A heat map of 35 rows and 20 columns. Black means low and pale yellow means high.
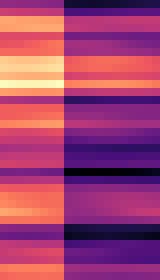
Average level on the scale: 50%. Grain: streaks across. Ninth with the highest average: top left. Seam: vertical, 40% of the way across, the left part higher.
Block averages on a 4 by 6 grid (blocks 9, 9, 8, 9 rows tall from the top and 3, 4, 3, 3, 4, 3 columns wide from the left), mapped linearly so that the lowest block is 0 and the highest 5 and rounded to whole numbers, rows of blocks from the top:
553222 / 553222 / 331000 / 441000
